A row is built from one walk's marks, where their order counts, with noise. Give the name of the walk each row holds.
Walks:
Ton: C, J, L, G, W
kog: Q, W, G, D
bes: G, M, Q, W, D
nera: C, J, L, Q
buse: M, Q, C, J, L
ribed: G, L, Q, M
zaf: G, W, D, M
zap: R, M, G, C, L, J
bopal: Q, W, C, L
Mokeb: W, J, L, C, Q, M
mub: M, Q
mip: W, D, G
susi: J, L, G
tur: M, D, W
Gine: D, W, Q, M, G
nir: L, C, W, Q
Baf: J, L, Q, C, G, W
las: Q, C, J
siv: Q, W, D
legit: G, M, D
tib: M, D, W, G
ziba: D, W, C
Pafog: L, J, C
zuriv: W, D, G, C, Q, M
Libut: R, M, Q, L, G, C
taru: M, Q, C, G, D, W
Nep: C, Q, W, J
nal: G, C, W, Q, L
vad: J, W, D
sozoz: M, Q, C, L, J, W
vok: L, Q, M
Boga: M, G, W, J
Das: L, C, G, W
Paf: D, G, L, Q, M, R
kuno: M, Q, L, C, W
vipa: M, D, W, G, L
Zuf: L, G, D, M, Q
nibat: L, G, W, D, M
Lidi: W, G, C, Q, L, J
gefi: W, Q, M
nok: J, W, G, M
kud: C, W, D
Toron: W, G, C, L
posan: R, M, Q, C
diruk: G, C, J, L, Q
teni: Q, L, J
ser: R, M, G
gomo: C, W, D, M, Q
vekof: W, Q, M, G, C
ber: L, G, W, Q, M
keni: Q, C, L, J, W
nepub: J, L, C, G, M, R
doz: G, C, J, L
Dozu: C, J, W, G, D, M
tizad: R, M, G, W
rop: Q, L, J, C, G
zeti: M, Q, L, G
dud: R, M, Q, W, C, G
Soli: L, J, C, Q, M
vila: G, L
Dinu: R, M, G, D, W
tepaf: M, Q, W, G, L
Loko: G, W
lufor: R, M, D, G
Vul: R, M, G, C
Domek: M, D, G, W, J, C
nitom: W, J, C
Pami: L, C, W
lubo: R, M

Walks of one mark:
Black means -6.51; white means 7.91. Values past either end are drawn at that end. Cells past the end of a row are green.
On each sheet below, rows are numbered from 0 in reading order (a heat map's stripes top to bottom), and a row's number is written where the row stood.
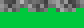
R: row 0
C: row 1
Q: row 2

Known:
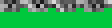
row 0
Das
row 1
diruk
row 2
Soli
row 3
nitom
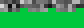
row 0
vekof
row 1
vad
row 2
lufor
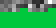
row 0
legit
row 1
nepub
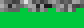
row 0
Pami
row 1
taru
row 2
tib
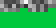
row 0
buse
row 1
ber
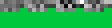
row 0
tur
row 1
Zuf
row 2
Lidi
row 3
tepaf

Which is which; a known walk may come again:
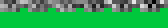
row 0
tepaf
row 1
Loko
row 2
Zuf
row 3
nitom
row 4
Vul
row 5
dud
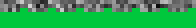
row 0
nok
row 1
posan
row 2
Soli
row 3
mip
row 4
Dinu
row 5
Domek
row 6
tur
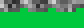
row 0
kuno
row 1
Pami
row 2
nibat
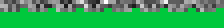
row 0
ber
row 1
taru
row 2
Ton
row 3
nepub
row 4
vad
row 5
buse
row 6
vila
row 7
mub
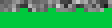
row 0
legit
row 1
vok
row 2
Paf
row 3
siv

